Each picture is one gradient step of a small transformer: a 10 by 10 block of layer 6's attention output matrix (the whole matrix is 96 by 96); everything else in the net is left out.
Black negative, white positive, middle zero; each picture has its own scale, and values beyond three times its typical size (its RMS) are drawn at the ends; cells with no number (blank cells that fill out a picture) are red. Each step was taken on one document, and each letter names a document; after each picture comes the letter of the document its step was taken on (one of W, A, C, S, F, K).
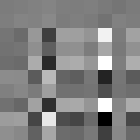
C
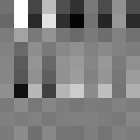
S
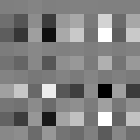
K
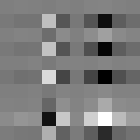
C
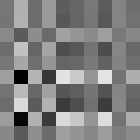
S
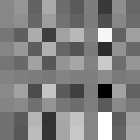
K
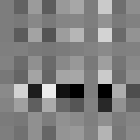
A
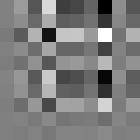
C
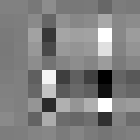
C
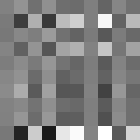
A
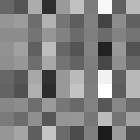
K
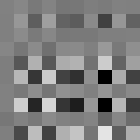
A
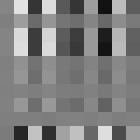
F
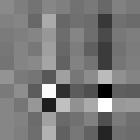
C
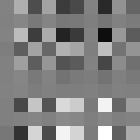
A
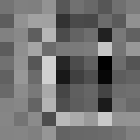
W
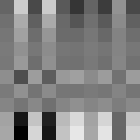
S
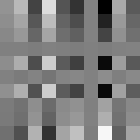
F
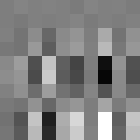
K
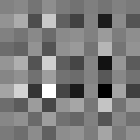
F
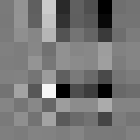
W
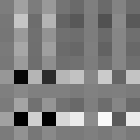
S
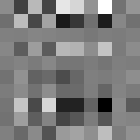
A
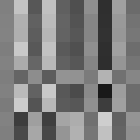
F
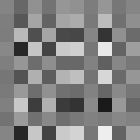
A
